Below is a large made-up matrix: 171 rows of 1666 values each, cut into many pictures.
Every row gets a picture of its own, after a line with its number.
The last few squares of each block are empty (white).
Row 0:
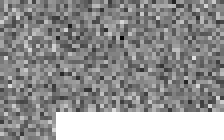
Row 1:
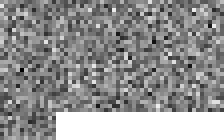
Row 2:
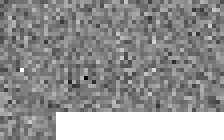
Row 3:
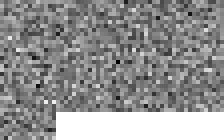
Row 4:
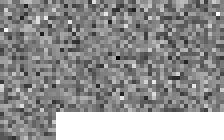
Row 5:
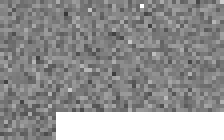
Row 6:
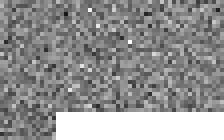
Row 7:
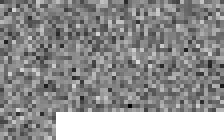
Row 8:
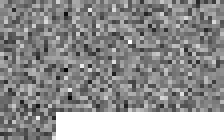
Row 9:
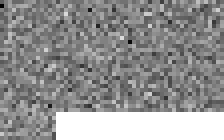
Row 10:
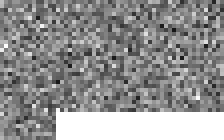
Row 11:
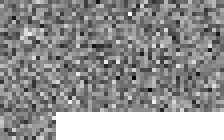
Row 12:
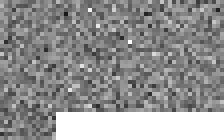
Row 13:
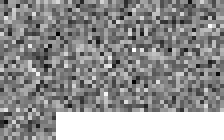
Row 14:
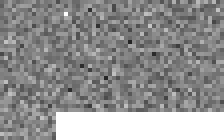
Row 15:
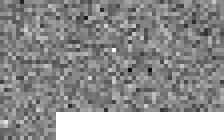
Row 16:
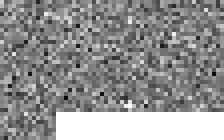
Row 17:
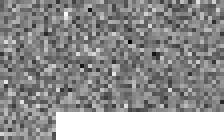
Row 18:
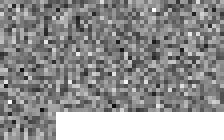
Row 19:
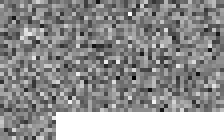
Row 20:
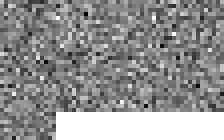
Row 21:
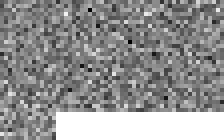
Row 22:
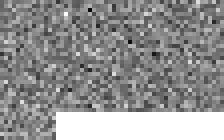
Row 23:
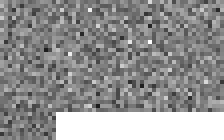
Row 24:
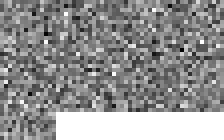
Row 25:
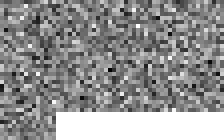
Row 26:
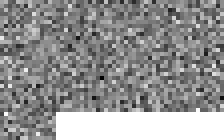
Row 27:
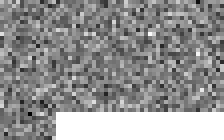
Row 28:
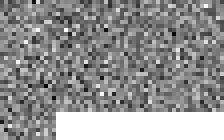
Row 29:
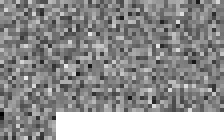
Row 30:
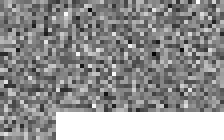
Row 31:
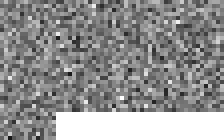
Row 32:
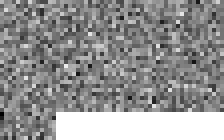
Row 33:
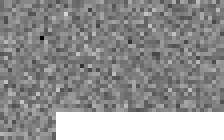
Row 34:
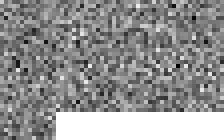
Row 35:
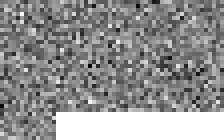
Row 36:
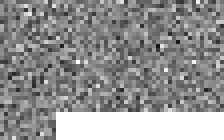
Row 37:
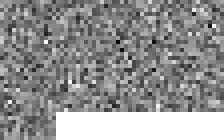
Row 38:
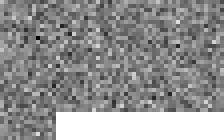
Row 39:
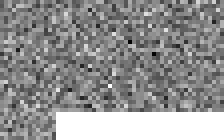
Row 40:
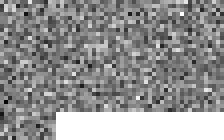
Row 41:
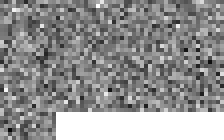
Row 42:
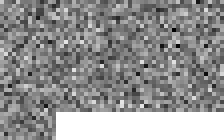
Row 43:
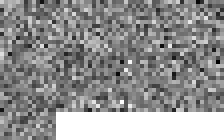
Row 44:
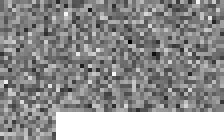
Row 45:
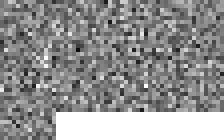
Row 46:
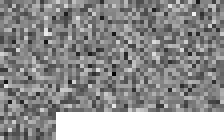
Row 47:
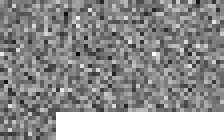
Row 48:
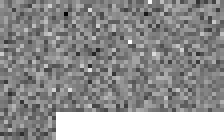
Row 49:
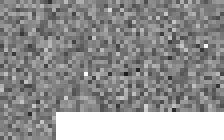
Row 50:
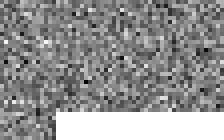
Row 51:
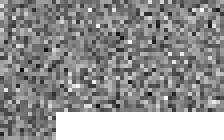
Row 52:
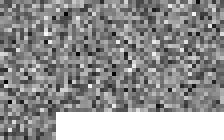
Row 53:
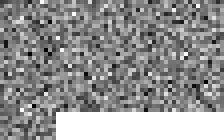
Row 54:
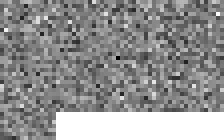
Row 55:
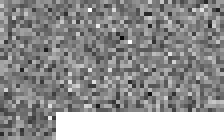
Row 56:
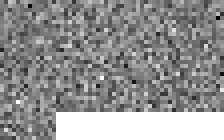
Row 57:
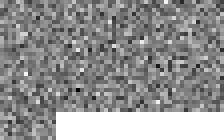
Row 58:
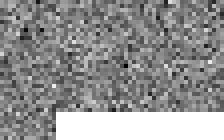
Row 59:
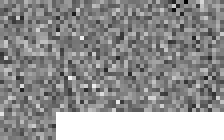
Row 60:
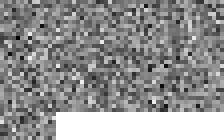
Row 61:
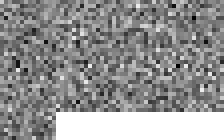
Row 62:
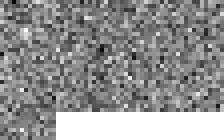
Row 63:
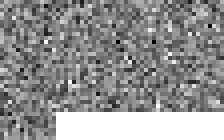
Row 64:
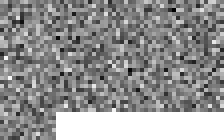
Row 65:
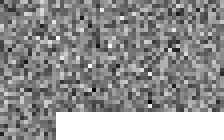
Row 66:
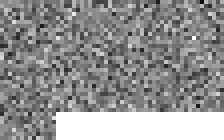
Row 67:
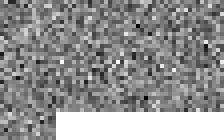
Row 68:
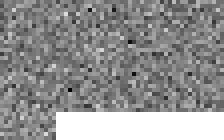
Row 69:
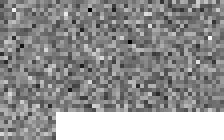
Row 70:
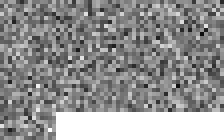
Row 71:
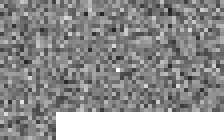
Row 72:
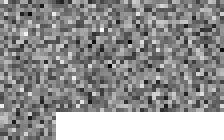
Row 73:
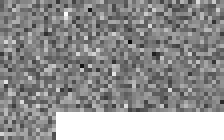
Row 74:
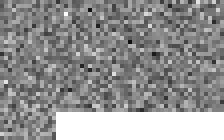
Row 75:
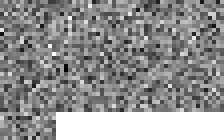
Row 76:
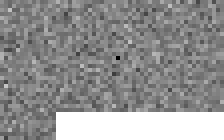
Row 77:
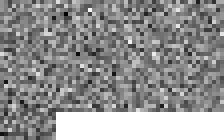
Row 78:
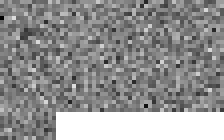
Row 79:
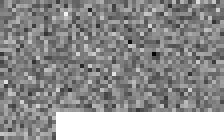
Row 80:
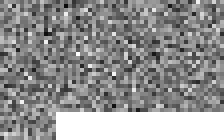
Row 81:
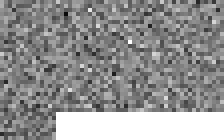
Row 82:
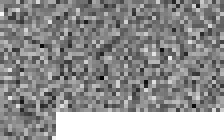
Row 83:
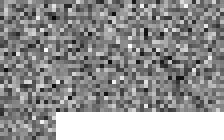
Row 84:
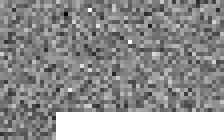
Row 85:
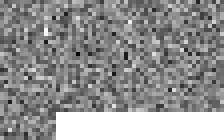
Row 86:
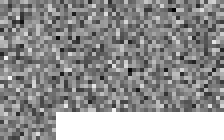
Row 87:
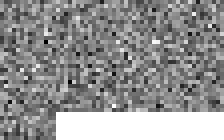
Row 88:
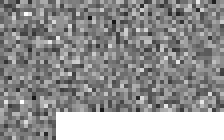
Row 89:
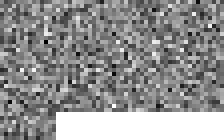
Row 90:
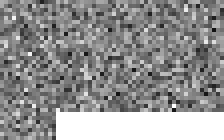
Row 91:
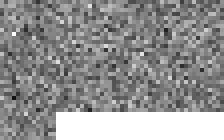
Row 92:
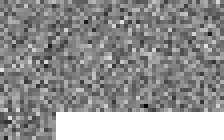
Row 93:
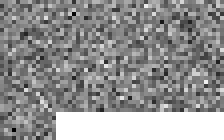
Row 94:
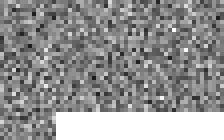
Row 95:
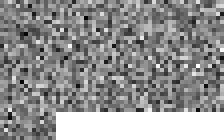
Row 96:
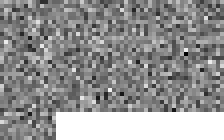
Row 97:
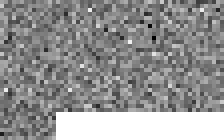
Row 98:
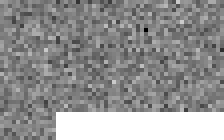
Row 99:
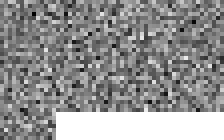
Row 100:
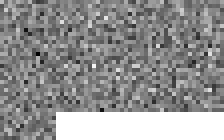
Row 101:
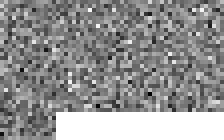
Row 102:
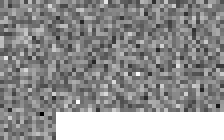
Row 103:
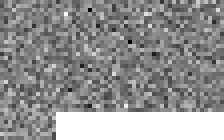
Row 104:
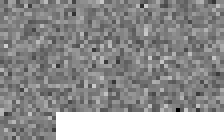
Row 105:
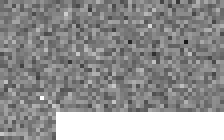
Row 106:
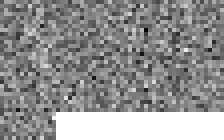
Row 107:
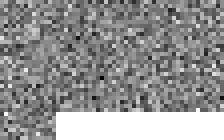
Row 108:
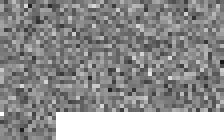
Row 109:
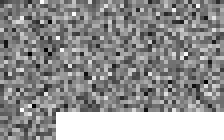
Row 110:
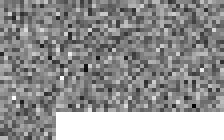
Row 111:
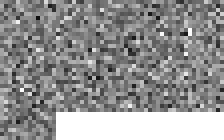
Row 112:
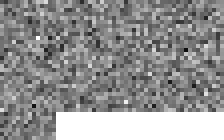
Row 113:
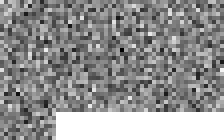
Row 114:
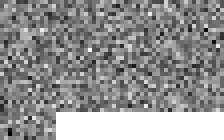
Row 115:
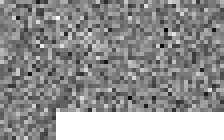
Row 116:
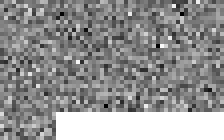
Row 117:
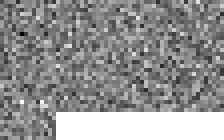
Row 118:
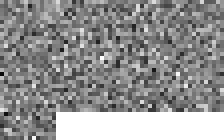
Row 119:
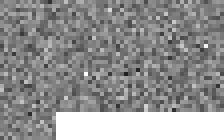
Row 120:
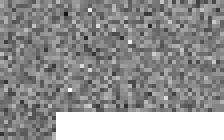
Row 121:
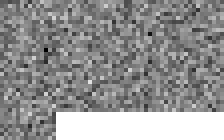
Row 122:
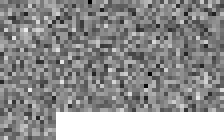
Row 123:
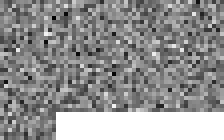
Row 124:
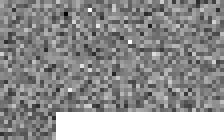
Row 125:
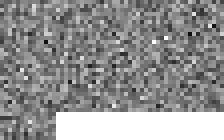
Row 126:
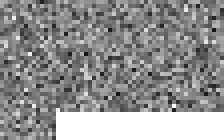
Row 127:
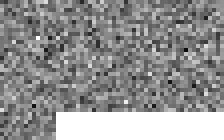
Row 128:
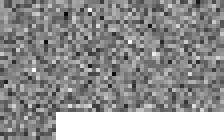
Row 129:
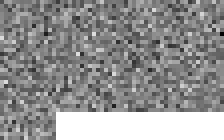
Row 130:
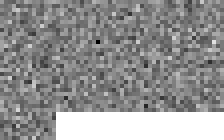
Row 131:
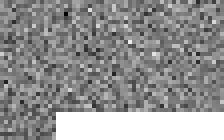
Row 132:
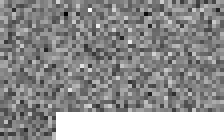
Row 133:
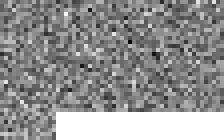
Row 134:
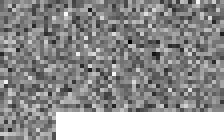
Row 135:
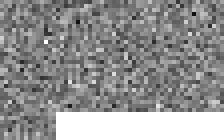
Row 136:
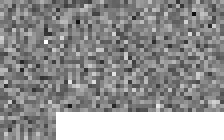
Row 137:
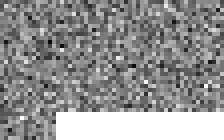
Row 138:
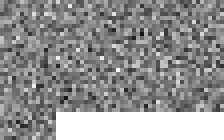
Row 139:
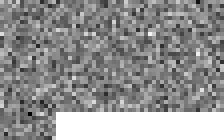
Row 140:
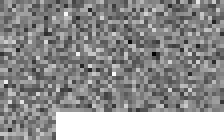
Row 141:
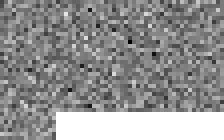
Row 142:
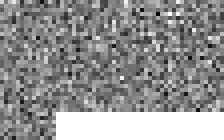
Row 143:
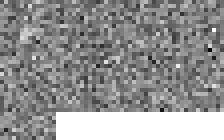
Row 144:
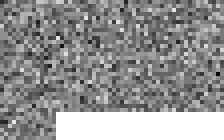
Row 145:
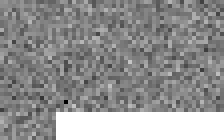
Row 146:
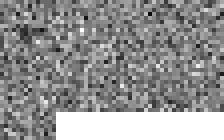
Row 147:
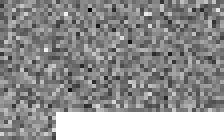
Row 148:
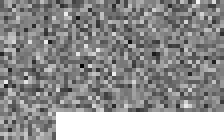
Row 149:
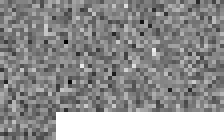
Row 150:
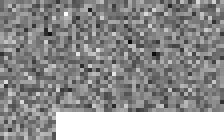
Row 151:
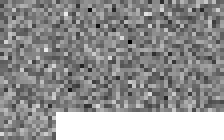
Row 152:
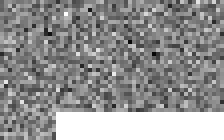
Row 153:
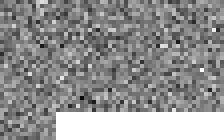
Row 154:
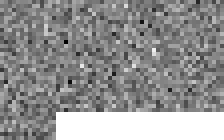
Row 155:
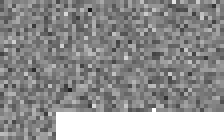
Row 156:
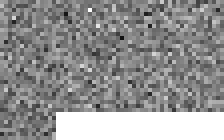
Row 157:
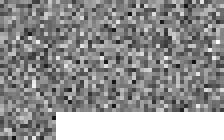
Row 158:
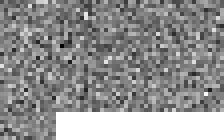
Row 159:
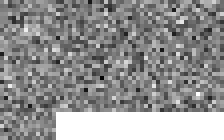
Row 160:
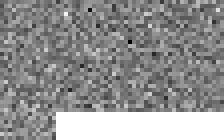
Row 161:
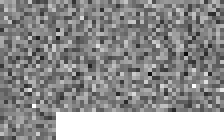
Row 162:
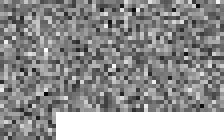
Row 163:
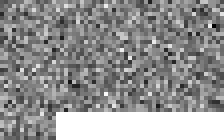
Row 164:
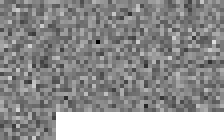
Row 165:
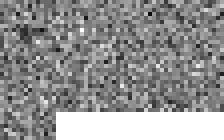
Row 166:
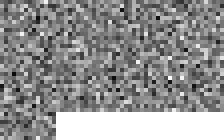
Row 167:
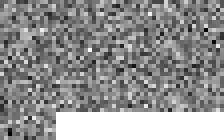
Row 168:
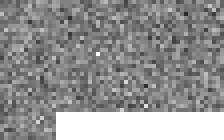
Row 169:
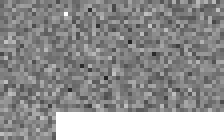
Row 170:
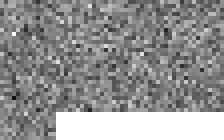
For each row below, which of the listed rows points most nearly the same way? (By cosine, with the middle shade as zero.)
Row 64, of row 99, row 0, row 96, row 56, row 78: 0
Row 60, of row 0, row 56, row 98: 98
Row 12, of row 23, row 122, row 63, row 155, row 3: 23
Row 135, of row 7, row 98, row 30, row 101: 30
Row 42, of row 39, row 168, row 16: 16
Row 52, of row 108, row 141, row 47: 47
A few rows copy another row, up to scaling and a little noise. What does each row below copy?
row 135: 136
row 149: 154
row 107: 26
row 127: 112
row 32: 29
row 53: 109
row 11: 19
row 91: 170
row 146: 165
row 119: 49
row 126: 90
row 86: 64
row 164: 130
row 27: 139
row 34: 61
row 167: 114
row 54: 4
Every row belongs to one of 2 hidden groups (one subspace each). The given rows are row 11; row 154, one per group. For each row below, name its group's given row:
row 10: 11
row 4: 11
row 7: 11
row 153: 11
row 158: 11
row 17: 154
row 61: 11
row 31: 11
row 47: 154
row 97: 154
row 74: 154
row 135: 154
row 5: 154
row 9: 154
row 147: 154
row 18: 154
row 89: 154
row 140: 154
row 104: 11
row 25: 11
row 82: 11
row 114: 11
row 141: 154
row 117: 11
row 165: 11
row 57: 11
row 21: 154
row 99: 11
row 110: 11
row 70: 11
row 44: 154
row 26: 11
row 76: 154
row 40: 11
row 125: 154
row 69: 154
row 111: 11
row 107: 11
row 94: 11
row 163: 154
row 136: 154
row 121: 11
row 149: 154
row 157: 11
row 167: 11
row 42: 11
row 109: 11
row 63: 154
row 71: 11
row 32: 11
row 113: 11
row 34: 11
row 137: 11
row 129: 154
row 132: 154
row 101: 154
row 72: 11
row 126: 11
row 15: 11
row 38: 11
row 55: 154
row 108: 11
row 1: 154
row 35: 11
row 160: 154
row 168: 11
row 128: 154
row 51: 154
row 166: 11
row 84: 154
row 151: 154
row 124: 154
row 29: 11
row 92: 11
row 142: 11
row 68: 154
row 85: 154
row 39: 154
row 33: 154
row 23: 154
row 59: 11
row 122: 11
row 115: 11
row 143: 11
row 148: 154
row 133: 154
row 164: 11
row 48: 154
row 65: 11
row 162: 11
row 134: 154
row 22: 154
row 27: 11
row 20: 11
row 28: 11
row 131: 154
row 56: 11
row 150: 154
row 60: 11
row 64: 11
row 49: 11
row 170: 11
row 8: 154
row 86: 11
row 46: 154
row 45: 11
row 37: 154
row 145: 11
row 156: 154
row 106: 11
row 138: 11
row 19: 11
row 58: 11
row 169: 154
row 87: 154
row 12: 154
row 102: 11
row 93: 11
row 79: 154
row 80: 154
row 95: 11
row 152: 154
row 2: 154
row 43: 11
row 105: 154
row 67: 11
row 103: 154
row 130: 11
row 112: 11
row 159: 11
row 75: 11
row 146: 11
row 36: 11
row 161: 11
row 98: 11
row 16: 11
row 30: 154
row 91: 11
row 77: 154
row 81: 154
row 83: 11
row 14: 154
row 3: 11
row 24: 154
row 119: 11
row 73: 154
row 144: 11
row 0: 11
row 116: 11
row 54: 11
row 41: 11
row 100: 11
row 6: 154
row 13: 11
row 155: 154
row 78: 11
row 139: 11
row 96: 11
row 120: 154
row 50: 11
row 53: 11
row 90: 11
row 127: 11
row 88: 11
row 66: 11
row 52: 154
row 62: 11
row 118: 11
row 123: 154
